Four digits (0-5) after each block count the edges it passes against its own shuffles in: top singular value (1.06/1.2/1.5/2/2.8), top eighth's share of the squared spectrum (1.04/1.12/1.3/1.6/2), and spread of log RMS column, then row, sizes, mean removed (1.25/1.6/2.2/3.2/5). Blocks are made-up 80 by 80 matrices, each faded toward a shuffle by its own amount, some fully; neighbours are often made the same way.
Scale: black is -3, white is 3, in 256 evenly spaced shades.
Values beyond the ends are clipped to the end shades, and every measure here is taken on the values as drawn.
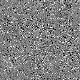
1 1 1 1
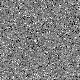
0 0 0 0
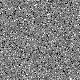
0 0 0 0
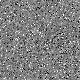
0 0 0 0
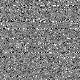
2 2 0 3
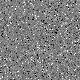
2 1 0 0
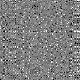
4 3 3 2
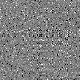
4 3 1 2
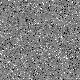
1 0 0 0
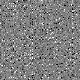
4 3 2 1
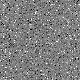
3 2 1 0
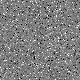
0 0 0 0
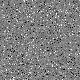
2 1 0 0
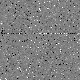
3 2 0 0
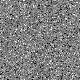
3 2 0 0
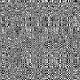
5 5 3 3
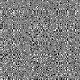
5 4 3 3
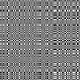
5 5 5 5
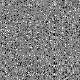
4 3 2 1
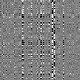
5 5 4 2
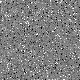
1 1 0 0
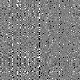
4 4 3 2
